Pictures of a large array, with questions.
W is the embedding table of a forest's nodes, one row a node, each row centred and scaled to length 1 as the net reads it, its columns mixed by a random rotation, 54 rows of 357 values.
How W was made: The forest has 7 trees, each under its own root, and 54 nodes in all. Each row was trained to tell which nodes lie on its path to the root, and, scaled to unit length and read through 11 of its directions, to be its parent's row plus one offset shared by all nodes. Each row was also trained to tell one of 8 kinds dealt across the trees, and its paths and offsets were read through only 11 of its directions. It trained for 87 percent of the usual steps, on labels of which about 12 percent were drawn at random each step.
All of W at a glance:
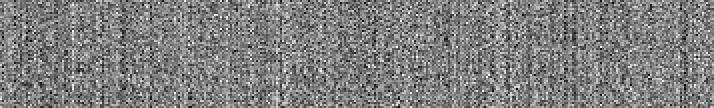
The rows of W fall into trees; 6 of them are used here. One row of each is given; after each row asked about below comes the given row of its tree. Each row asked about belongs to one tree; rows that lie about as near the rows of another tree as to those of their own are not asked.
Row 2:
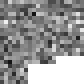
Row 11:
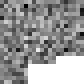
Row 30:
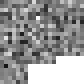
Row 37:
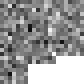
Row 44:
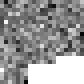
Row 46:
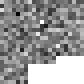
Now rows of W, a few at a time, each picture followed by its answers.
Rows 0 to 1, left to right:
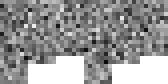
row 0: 11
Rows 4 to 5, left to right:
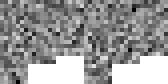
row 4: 30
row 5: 37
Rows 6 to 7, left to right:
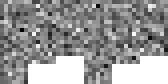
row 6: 2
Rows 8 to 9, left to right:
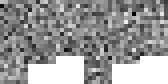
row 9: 11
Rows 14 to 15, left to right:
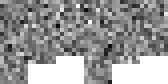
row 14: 11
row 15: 44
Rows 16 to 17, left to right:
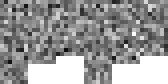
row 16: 11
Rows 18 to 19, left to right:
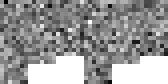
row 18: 44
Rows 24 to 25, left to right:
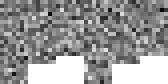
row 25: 44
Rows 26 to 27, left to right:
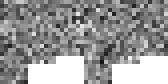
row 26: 2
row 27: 44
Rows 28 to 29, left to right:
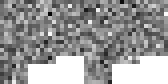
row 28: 11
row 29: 44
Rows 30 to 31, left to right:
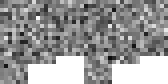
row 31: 2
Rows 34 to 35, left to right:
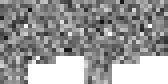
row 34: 2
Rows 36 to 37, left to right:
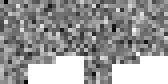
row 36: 44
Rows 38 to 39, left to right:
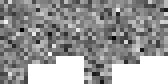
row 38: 2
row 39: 37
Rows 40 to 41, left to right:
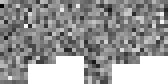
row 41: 11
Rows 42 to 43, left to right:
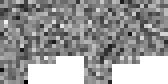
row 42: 2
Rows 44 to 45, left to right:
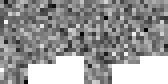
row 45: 44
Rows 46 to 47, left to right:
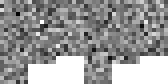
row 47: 11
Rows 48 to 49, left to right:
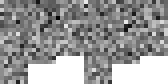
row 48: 30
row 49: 46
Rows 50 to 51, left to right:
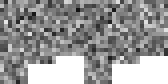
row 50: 44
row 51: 2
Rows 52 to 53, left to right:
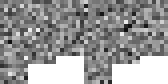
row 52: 30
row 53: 46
